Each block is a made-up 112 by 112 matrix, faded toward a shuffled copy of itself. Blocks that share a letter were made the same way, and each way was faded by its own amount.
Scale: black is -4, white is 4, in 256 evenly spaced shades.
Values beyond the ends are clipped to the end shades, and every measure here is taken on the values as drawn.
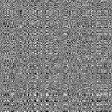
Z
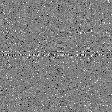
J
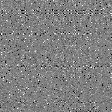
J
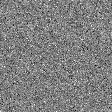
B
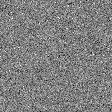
B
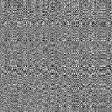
Z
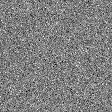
B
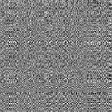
Z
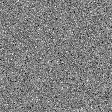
B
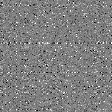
J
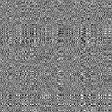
Z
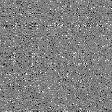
J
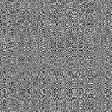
Z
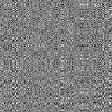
Z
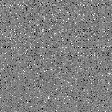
J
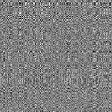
Z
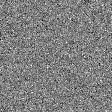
B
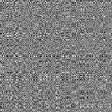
Z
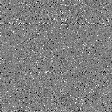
J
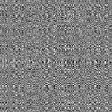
Z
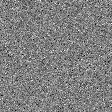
B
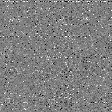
J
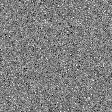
B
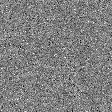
B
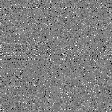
J
